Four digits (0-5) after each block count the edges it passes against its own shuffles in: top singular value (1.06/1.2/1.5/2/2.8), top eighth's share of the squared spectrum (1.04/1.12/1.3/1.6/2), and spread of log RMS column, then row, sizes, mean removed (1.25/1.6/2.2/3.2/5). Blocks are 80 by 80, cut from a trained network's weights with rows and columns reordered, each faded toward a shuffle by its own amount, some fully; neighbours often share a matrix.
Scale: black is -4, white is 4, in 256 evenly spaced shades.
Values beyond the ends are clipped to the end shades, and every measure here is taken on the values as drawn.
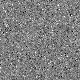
0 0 0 0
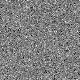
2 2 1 0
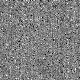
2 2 0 1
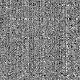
3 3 1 2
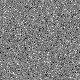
0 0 0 0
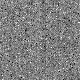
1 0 0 0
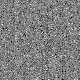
1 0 0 0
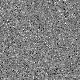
0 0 0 0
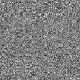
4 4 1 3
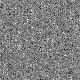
0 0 0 0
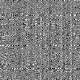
3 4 0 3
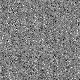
1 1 0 0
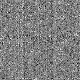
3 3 1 2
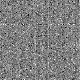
2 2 0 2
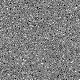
1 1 0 0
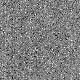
1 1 0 0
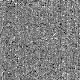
2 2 0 2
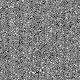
2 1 0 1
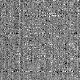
3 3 0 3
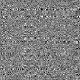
4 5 3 3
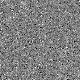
2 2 1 1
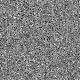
0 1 0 0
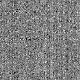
3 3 1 2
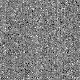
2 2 0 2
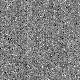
1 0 0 0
